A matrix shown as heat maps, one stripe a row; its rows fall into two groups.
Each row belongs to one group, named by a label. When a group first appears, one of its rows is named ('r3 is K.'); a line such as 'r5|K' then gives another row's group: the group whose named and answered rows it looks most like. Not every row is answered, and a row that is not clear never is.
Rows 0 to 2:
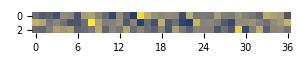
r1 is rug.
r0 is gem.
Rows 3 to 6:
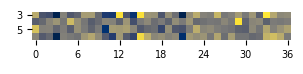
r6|gem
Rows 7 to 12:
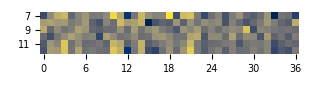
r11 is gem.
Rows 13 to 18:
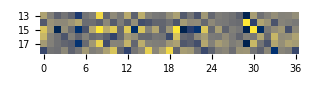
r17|rug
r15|rug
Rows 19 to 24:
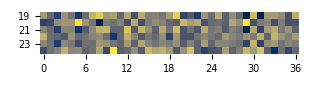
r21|rug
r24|gem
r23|rug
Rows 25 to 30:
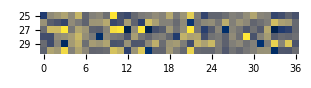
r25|gem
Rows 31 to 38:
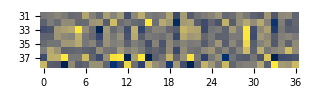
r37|gem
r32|gem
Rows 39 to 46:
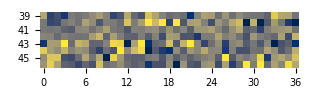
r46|rug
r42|rug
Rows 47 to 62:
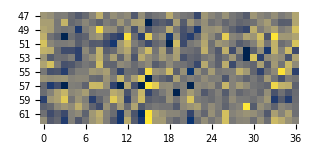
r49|rug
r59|gem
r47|rug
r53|rug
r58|gem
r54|rug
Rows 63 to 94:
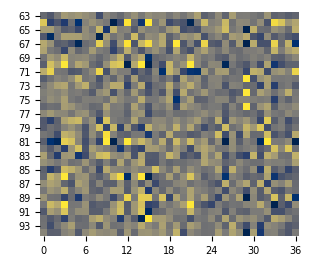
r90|gem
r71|rug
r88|gem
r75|gem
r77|gem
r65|rug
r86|gem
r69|gem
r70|gem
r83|rug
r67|rug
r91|gem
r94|rug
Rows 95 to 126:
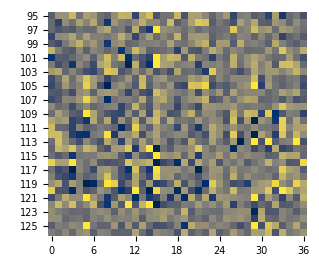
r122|gem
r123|rug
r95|gem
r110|rug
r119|rug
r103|rug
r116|gem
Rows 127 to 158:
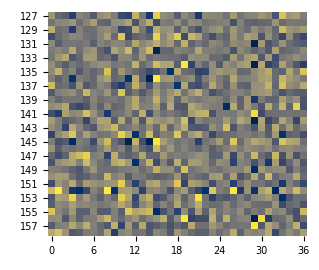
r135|rug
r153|gem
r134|rug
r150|rug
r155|gem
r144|gem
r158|rug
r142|rug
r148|gem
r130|gem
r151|gem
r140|rug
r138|gem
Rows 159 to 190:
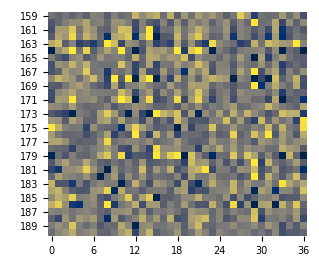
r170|gem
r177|rug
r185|gem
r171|gem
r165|rug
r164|gem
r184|rug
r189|gem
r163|rug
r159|rug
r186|rug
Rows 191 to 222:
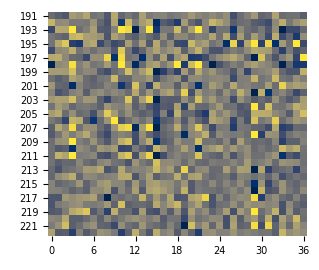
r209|gem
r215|rug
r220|rug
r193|gem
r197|rug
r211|gem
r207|gem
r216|rug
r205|rug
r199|gem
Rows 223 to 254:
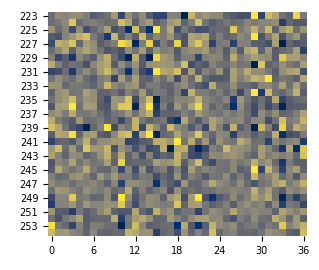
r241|gem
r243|rug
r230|rug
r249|gem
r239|rug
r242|rug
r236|gem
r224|gem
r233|rug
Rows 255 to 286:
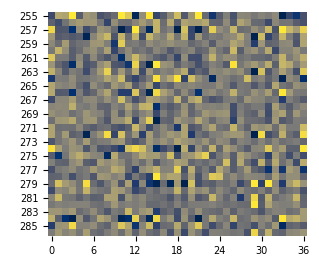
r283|gem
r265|gem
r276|rug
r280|gem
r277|gem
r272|rug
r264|gem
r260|rug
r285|gem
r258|rug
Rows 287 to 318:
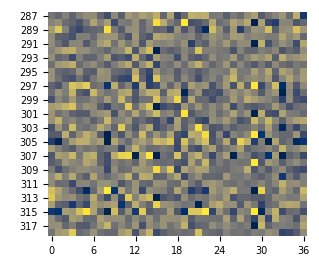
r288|rug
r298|gem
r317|rug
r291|rug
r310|gem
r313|gem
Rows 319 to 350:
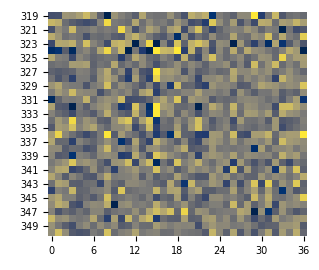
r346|rug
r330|gem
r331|gem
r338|rug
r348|gem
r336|rug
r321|gem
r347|rug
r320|rug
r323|gem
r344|gem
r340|gem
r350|rug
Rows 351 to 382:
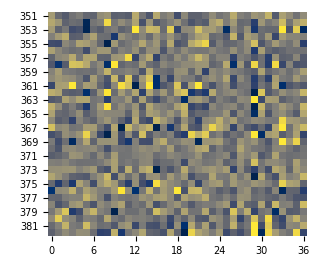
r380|rug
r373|gem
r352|rug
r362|rug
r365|rug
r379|rug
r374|rug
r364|rug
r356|rug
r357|gem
